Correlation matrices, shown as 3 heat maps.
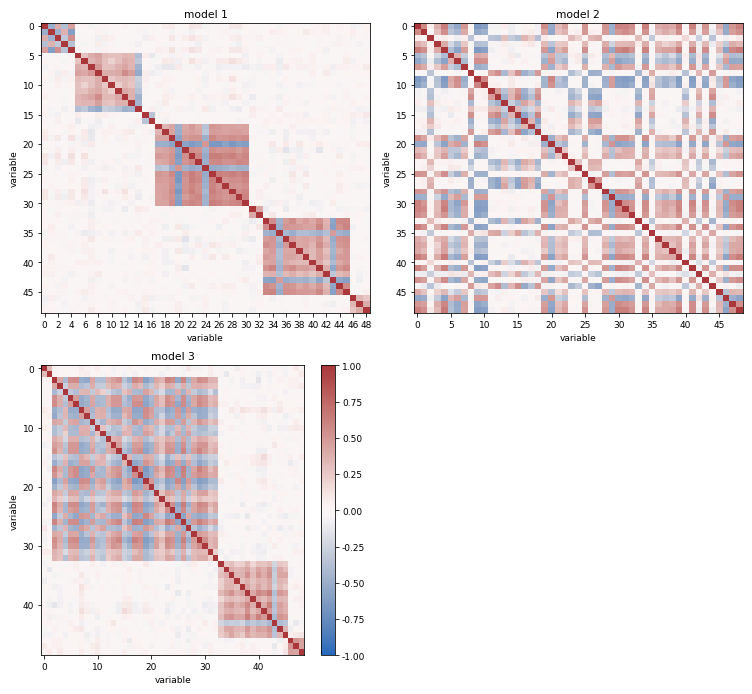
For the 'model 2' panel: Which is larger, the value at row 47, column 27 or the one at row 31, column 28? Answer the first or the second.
the second
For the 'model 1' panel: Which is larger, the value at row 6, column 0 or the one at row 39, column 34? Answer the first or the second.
the second
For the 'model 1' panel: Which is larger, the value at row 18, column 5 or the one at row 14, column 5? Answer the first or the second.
the first
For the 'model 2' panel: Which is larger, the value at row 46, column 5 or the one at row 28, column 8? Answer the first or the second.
the first
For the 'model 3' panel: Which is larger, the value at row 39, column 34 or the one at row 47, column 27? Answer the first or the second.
the first
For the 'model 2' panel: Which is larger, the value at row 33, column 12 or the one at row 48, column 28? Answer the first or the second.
the second
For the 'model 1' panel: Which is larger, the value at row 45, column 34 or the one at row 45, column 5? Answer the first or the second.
the first
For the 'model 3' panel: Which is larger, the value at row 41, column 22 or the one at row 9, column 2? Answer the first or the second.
the second
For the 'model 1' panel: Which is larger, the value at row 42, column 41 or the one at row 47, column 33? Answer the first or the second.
the first
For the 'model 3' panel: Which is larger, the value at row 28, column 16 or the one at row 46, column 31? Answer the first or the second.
the second
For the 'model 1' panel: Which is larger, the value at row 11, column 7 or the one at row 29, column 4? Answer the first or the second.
the first
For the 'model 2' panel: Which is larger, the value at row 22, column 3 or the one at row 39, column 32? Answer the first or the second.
the second
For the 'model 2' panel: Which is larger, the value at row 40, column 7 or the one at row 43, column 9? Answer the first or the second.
the first
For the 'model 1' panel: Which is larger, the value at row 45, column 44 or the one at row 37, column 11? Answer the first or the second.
the first
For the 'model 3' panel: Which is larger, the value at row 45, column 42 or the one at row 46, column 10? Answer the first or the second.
the first
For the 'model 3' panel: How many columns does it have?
49
